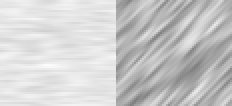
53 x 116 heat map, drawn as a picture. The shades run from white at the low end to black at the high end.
The table splits into one row of 2 panels. Panel 1,1: very low, streaked across, faint in contrast. Panel 1,2: low, slanting up to the right.
